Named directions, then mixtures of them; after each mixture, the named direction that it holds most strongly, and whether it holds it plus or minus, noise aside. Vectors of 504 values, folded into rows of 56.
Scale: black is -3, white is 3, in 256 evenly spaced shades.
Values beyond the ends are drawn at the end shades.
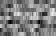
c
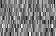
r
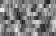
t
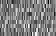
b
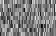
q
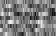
c, minus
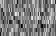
q, plus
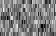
q, plus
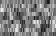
t, plus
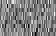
b, minus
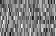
r, plus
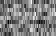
c, plus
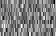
r, plus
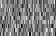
r, minus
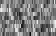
t, plus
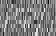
b, plus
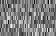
b, plus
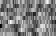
t, minus
